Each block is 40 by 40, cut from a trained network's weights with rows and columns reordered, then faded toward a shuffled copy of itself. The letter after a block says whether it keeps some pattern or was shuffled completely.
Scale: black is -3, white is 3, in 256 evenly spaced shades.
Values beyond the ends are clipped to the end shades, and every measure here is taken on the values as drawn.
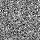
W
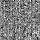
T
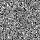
W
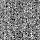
T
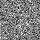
W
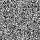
W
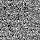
T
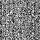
T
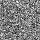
W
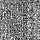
T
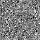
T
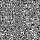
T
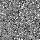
W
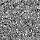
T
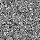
W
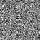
T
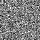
W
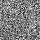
W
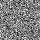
W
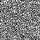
T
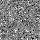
W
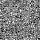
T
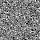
W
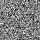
W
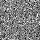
W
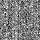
T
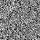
T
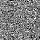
T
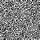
T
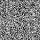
T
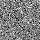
W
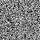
W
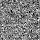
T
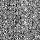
T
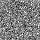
W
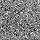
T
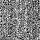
T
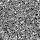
W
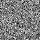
W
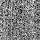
T
